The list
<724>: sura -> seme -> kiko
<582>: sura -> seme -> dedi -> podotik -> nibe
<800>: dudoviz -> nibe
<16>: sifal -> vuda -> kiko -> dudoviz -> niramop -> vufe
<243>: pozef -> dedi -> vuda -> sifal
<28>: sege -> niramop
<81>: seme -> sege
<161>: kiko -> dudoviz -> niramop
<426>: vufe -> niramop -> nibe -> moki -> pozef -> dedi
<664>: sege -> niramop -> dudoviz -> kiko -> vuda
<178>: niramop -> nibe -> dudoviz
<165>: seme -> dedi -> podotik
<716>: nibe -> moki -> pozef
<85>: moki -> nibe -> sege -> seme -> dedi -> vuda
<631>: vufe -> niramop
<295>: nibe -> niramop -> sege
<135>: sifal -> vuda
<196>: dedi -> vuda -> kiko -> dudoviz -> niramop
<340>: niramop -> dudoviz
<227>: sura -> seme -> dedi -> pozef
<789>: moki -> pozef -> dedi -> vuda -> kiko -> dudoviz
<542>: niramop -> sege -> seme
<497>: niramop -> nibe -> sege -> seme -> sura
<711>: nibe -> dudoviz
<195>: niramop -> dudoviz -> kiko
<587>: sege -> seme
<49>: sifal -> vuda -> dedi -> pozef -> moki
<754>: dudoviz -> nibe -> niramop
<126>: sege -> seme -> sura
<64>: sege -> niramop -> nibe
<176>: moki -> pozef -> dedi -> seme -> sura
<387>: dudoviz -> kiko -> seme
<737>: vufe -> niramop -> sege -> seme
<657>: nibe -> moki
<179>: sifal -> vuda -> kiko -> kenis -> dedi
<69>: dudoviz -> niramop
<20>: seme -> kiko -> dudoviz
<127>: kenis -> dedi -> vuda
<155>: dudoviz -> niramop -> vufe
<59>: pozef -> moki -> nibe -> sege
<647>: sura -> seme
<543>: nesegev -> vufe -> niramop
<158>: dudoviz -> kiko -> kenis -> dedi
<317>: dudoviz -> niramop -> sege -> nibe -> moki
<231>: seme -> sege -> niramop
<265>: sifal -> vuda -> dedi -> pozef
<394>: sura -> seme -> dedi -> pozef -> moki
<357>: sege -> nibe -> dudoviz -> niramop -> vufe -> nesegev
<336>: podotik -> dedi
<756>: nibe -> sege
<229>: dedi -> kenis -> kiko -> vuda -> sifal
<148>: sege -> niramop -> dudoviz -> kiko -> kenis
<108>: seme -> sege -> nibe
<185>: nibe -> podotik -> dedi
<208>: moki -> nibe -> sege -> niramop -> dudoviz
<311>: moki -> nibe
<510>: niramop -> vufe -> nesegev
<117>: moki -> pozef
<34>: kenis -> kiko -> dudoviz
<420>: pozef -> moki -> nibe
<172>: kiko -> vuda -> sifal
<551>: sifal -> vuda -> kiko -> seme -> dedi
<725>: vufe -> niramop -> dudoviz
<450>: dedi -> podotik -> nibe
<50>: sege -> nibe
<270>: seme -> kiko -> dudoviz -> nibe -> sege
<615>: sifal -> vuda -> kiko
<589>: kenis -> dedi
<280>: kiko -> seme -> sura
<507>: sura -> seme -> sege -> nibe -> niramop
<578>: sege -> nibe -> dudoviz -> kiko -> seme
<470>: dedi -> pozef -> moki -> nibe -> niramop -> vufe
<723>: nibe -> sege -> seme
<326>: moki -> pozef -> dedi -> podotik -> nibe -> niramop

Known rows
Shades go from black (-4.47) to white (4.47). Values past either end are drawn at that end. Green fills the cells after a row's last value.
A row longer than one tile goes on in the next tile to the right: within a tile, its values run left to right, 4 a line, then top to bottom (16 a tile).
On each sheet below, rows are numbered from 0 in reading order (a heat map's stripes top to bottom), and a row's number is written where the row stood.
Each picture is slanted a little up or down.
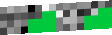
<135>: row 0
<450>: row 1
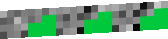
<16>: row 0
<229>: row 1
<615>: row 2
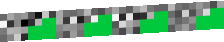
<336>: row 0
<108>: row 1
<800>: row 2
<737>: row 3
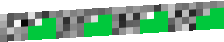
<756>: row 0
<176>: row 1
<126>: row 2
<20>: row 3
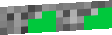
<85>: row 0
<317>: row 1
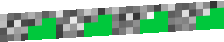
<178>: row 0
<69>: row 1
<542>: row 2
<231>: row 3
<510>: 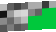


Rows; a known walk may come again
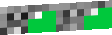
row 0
<724>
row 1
<497>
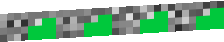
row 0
<578>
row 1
<317>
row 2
<231>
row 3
<420>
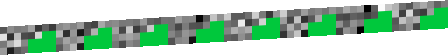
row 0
<311>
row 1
<158>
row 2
<59>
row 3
<243>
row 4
<295>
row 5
<195>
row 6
<135>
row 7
<178>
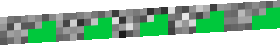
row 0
<208>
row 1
<270>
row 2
<657>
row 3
<69>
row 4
<470>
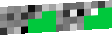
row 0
<615>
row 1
<81>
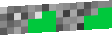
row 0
<737>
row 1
<789>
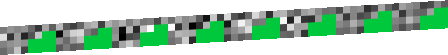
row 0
<165>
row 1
<510>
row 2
<647>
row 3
<336>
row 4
<631>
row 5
<711>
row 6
<265>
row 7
<49>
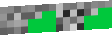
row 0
<326>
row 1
<20>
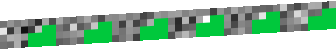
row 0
<185>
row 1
<507>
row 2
<85>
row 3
<126>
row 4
<176>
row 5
<155>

